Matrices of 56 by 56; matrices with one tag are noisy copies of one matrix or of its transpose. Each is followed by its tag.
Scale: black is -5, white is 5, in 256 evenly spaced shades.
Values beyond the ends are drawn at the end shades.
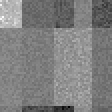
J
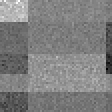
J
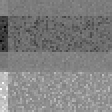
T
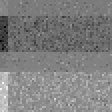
T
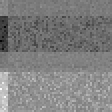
T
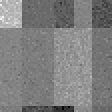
J
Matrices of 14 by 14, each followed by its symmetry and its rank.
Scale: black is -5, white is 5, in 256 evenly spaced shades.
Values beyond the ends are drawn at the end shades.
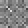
symmetric, rank three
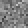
antisymmetric, full rank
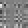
neither, rank two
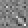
symmetric, rank three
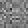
neither, rank three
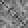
symmetric, full rank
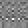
neither, rank two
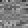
neither, rank three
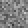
antisymmetric, full rank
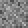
symmetric, full rank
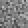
antisymmetric, full rank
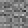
neither, rank three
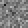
symmetric, full rank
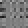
neither, rank two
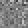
neither, rank three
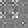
symmetric, rank three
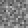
symmetric, full rank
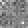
symmetric, rank three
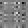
neither, rank two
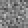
antisymmetric, full rank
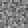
antisymmetric, full rank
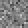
antisymmetric, full rank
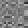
neither, rank three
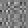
neither, rank two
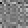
neither, rank three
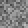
symmetric, full rank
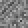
symmetric, full rank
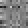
neither, rank two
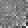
symmetric, rank three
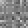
symmetric, rank three
